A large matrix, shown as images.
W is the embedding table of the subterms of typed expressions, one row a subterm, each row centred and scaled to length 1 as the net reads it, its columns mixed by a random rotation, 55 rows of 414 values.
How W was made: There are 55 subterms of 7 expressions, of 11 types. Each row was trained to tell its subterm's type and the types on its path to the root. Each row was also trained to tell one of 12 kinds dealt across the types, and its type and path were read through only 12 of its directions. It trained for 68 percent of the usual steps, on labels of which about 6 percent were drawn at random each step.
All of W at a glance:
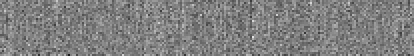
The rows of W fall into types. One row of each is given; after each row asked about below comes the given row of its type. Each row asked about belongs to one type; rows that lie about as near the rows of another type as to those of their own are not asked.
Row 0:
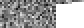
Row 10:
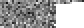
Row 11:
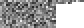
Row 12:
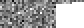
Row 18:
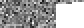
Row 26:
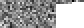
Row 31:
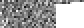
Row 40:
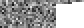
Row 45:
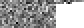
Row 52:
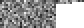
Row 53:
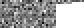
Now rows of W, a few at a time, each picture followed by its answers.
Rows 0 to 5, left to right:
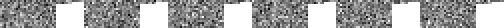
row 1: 45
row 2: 26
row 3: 0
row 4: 18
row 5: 10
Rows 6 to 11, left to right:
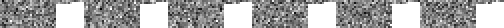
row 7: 0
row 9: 45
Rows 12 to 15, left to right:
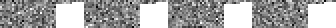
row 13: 45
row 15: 52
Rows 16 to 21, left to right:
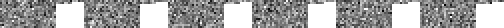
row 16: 45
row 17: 10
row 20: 52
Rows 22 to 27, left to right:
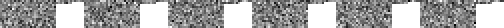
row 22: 10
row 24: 45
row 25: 11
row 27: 52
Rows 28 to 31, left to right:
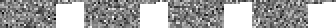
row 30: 10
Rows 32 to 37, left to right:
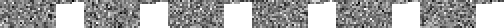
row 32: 26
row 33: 26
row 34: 12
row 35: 52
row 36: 52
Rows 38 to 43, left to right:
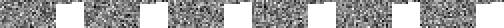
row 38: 0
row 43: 10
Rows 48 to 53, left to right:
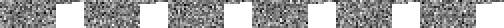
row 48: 45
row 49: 10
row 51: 52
